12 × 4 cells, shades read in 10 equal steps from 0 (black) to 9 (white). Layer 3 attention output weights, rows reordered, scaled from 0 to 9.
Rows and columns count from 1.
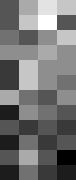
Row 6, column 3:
5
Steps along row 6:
up down down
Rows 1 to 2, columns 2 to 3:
6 8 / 7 9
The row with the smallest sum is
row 12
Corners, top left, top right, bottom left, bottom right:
3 7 1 1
